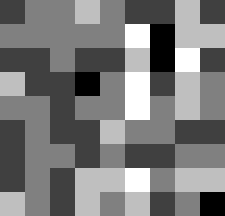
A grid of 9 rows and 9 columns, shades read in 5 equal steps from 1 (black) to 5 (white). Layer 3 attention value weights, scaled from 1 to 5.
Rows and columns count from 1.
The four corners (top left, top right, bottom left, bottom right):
2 2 4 1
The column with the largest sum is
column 6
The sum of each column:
24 25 22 25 28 35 19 33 24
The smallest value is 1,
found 4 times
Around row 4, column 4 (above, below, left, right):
2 3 2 3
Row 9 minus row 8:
2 0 0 0 -1 -1 -1 -1 -3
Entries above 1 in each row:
9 8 8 8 9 9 9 9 8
